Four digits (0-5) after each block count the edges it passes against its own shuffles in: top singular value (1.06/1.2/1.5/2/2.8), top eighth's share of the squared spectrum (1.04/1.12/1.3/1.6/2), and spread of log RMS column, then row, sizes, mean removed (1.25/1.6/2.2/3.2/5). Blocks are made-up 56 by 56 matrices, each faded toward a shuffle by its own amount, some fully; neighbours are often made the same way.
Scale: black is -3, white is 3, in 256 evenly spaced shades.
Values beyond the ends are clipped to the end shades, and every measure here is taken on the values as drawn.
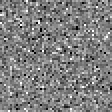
0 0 0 0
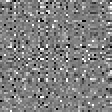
4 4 2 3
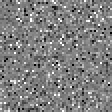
2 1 0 0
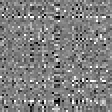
4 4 3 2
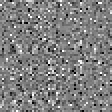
4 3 2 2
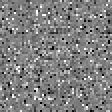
2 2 0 1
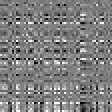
5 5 3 4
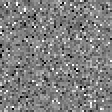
0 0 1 0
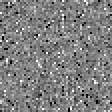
0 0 0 0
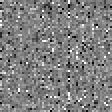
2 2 2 0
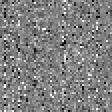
2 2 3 0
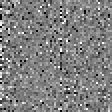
2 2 2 0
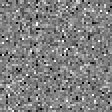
1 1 1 0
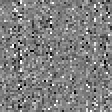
1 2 2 0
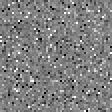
0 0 0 0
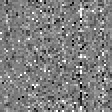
2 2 2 0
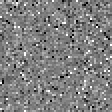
0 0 0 0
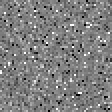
0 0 0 0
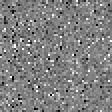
0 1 1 0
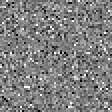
0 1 0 1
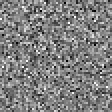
2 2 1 0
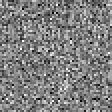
3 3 1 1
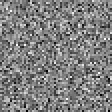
3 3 1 1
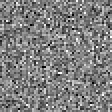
2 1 0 0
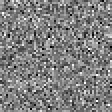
2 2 0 0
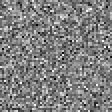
1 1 0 0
